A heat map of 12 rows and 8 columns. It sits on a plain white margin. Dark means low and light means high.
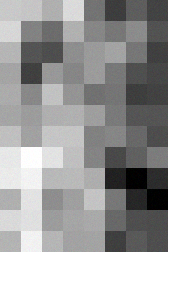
Odd rows or columns: none. Ninth with the lowest average: bottom right. Calmest part: bottom middle. Slope: up to the left.
